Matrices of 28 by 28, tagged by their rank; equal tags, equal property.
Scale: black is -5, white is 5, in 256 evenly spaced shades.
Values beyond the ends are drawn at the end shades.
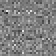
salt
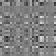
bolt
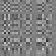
bolt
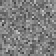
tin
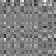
bolt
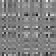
bolt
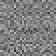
salt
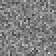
tin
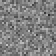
tin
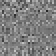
salt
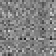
salt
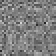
salt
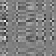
bolt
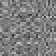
salt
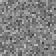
tin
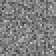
tin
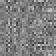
salt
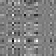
bolt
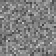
tin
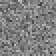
tin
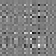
bolt
